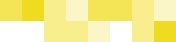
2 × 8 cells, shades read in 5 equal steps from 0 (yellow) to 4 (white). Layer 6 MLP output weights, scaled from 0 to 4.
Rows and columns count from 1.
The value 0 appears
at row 1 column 2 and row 2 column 8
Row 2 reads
4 4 2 2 3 4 2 0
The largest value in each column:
4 4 2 3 3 4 2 3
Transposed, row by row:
1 4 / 0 4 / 2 2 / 3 2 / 1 3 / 1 4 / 2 2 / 3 0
